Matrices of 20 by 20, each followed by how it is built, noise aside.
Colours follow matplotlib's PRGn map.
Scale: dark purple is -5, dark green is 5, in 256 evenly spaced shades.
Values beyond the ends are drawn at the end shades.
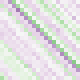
Toeplitz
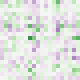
low rank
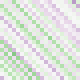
Toeplitz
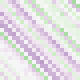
Toeplitz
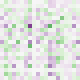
low rank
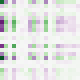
low rank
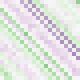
Toeplitz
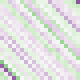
Toeplitz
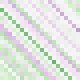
Toeplitz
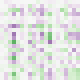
low rank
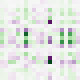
low rank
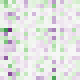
low rank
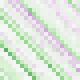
Toeplitz
